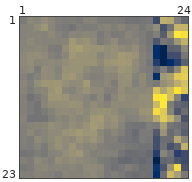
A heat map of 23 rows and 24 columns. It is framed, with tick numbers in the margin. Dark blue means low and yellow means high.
Mirror symmetry: none. Stripes: none. Seam: vertical, 80% of the way across, the left part calmer. Ninth with the highest average: middle right. Grain: blotchy.
